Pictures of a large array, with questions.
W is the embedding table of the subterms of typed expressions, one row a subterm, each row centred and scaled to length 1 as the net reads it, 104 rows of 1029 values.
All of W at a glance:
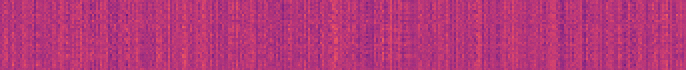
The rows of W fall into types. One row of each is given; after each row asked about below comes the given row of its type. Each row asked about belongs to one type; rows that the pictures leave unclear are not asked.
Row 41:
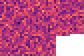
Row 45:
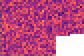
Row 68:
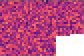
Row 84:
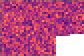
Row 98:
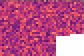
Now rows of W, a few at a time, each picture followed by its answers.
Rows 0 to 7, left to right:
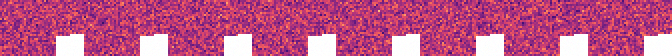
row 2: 84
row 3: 68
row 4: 45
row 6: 41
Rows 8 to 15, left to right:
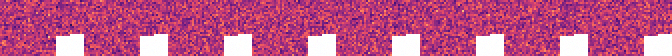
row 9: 68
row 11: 68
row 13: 45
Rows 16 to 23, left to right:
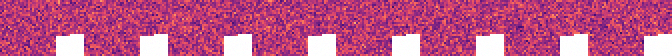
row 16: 41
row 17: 68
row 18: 84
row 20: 68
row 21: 41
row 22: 98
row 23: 98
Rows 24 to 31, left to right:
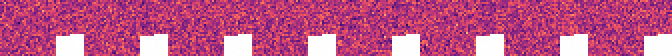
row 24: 41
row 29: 41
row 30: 98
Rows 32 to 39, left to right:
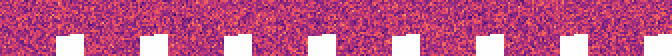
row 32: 84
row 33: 68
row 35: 84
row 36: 45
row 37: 45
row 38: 41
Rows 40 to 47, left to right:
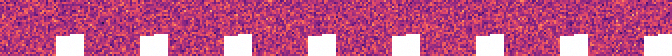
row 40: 41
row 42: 45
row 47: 68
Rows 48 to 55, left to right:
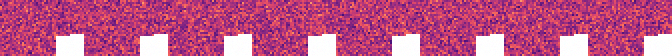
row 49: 84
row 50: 98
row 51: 98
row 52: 98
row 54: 68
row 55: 68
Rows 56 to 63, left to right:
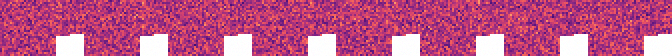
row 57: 84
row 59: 84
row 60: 98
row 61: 41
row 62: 84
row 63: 45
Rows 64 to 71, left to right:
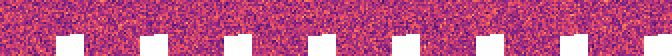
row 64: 84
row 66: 68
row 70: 98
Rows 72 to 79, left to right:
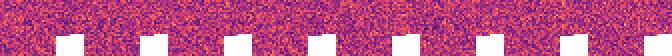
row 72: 84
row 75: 84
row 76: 98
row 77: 41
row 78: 84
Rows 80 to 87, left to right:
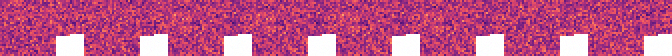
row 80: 98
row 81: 68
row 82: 84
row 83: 84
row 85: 84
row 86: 41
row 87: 45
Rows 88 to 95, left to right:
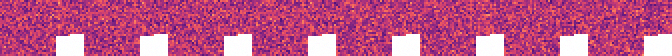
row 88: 84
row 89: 98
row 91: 98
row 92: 98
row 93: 98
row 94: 68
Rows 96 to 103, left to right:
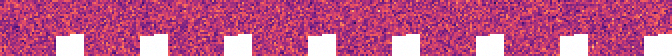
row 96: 98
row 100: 98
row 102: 41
